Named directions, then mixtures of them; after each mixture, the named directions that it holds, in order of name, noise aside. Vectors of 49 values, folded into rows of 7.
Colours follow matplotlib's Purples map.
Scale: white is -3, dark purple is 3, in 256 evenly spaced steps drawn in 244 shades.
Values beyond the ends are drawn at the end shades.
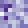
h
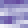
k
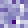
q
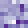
k, q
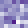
k, q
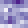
h, k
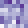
k, q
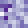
h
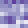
k, q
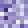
h, q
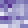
h, k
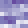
k, q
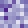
h, q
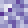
h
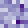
q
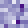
q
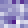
k, q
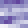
k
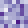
h, q
